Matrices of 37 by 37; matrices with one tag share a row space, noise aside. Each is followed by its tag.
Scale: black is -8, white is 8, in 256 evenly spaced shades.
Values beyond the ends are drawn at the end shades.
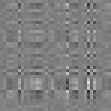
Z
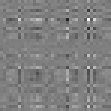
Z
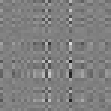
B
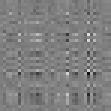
Z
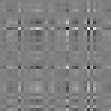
Z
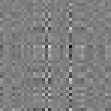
B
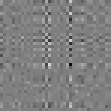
B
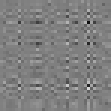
Z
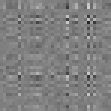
Z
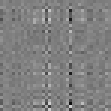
B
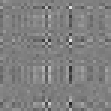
B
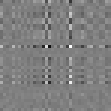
B
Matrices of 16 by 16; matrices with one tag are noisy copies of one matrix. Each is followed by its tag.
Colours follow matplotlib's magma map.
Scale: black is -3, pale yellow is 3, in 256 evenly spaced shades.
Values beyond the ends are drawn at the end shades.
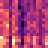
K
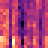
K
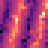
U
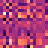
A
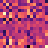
A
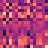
A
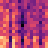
K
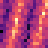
U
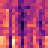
K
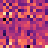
A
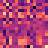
A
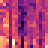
K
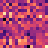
A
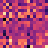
A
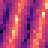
U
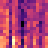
K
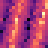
U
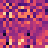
A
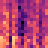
K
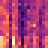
K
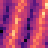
U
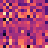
A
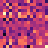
A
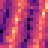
U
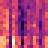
K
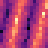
U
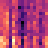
K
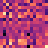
A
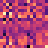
A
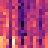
K
